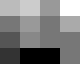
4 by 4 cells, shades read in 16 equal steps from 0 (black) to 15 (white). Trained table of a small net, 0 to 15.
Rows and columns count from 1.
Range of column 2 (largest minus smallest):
12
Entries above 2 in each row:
4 4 4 2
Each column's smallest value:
3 0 0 7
